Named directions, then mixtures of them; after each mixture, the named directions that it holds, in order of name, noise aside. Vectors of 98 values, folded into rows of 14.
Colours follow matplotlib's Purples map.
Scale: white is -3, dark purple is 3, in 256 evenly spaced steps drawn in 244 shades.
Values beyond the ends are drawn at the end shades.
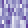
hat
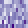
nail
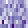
hat, nail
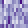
hat, nail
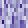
hat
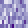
nail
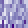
nail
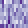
hat, nail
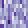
hat, nail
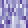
hat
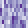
hat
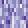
hat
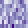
nail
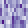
hat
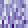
nail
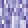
hat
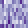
hat, nail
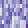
hat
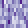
hat, nail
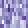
hat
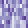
hat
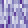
hat, nail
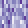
hat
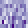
hat, nail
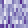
hat, nail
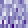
nail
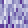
hat, nail
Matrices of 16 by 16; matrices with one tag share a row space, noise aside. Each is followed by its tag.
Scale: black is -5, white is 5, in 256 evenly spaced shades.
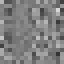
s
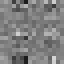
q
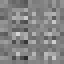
q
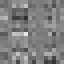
q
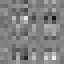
q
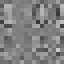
s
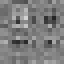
q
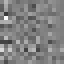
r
